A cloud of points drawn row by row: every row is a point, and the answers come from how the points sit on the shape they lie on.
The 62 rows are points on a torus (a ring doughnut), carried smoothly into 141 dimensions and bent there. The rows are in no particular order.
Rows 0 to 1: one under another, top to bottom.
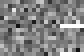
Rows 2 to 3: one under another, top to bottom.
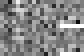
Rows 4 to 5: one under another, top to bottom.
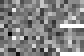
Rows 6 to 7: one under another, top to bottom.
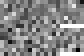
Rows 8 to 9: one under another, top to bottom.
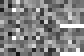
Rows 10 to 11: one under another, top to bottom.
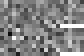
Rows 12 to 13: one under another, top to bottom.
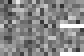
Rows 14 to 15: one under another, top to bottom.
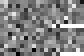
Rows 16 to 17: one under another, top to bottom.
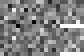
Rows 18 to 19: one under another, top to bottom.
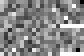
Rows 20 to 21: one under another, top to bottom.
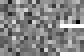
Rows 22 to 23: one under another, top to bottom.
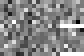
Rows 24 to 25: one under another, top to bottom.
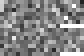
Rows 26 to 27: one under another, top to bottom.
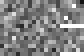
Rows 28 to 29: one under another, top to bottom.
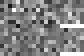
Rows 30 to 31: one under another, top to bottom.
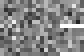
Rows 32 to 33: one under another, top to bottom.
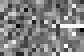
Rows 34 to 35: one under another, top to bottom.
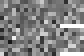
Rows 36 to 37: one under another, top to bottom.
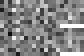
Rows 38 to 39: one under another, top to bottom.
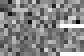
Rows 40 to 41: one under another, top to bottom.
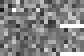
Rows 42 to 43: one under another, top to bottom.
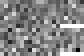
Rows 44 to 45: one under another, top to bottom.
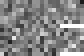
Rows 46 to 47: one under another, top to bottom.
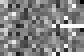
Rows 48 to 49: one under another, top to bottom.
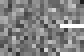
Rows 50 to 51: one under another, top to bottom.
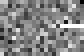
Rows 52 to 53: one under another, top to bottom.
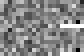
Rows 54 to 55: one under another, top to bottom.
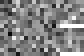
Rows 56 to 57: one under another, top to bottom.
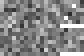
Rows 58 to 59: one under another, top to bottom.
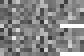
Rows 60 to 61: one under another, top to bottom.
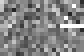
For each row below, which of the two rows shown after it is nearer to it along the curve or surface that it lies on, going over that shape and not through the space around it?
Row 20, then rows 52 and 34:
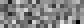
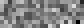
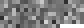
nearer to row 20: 52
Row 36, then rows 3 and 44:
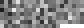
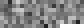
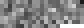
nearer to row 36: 3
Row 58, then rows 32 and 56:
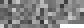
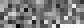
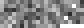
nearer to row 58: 32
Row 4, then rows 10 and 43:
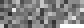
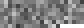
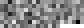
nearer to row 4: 10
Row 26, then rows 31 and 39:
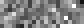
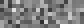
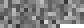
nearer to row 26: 39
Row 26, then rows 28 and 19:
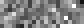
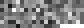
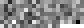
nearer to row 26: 19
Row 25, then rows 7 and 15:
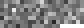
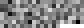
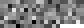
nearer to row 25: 15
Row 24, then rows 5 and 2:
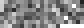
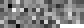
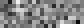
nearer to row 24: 2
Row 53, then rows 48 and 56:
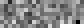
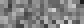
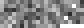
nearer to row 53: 48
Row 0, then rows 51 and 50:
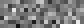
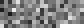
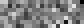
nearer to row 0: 51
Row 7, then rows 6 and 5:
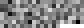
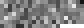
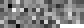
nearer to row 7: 6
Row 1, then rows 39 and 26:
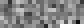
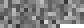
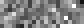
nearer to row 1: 26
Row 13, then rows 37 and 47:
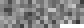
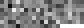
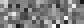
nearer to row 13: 47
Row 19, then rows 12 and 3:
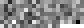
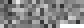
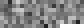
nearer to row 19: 3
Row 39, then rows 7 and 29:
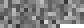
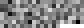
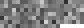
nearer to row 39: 29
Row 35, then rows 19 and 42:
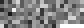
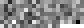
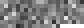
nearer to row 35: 42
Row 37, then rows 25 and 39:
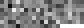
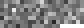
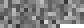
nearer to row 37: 39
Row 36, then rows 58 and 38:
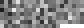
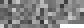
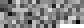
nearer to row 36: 58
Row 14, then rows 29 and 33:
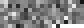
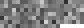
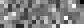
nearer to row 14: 33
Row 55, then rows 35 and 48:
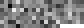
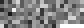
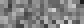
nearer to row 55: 35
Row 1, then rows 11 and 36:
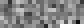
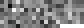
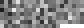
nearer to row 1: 36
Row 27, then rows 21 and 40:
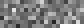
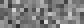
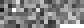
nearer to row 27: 40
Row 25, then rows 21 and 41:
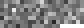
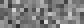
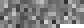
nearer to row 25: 41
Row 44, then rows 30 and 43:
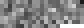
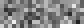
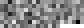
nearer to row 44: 30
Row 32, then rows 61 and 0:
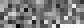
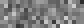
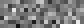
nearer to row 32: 0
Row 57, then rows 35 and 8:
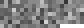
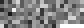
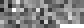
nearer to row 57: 8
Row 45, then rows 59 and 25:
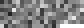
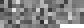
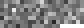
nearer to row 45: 25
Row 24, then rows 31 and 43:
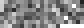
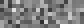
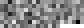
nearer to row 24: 43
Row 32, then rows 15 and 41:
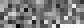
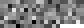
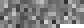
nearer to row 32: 15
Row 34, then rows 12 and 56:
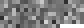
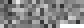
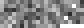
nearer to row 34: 12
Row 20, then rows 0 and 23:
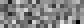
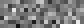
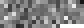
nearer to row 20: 23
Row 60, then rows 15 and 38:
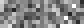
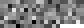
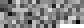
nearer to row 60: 38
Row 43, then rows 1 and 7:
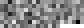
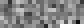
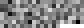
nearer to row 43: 7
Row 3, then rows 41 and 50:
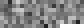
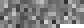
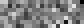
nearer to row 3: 50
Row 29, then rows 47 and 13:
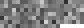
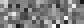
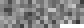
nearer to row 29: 47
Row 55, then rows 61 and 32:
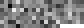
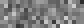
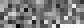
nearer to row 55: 32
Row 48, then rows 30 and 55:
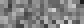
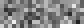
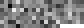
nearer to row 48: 30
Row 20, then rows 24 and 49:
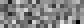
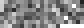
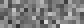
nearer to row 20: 24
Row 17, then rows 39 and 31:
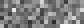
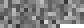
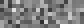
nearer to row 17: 39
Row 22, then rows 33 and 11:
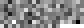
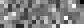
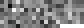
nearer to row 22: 33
